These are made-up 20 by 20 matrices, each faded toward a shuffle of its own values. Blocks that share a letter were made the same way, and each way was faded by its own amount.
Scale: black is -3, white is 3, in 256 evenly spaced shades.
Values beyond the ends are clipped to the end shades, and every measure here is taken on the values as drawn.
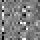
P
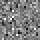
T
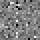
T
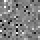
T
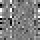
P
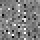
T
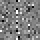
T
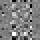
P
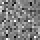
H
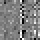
P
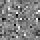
H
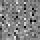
T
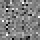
T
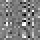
P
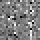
H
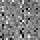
T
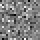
H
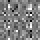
P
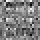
P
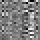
P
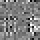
P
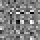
P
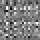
P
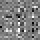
P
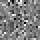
H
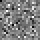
T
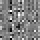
P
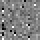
T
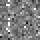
T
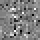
T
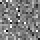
T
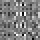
P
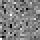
T
